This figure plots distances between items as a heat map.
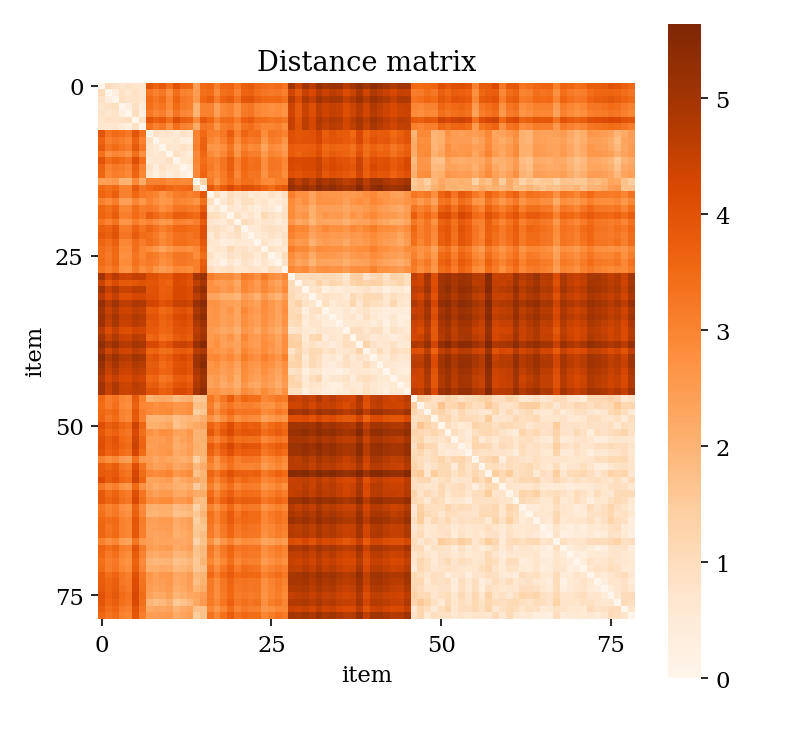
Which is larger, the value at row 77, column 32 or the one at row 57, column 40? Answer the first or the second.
the second
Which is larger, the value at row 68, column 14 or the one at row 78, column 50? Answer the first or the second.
the first
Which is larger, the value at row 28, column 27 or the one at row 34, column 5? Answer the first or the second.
the second
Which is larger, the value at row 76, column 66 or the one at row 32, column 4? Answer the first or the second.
the second
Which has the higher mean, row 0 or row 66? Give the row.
0
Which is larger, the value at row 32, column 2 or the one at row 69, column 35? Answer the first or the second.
the first
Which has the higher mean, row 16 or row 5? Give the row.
5
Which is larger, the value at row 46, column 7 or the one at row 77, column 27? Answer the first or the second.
the second
